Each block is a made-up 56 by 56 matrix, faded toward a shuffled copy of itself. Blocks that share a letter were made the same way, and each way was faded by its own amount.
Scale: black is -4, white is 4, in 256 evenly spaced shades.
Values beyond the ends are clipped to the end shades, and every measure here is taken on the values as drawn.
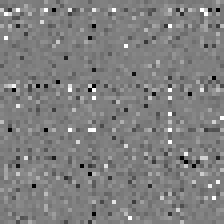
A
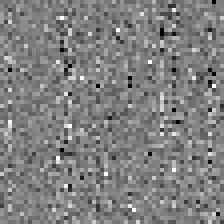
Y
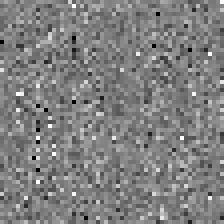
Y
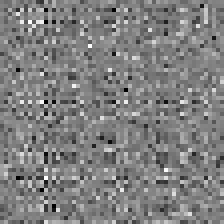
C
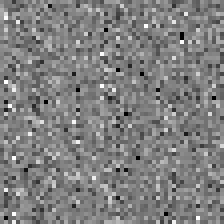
Y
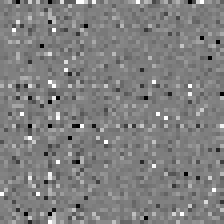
A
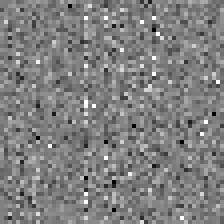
Y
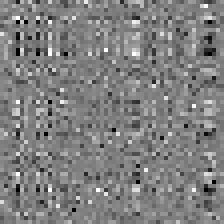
C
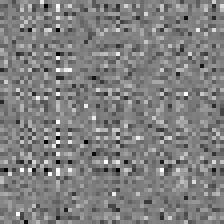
C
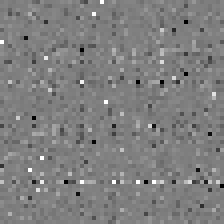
A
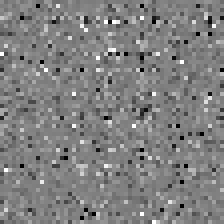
A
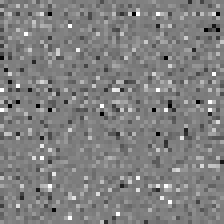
A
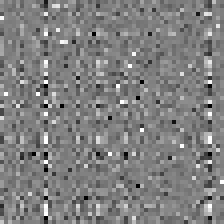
C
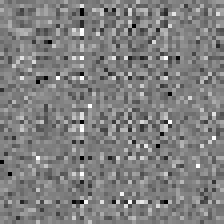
C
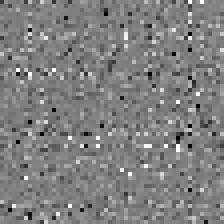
A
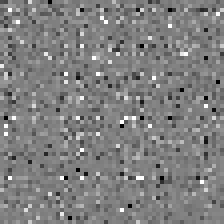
A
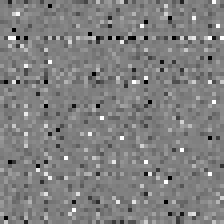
A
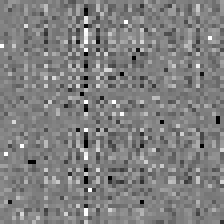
C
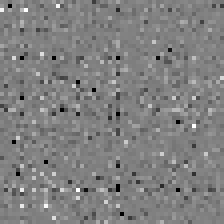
A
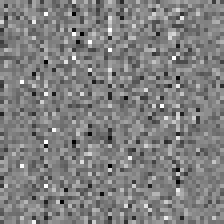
Y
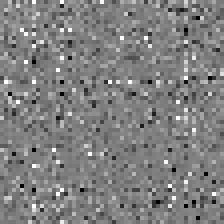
A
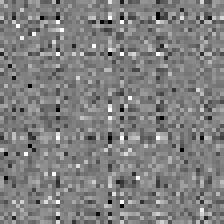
C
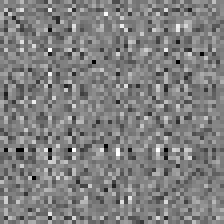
C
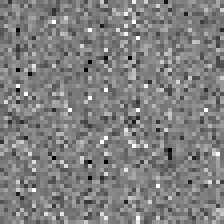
Y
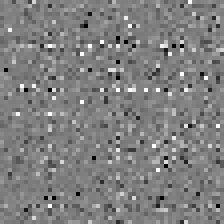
A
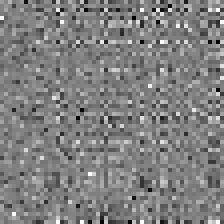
C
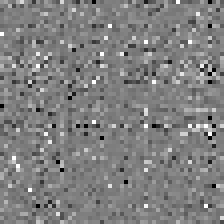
A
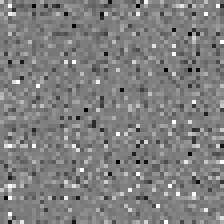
A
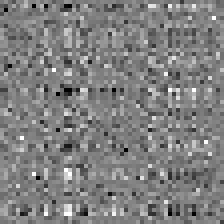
C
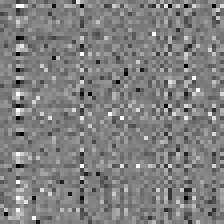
C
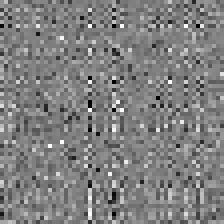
C
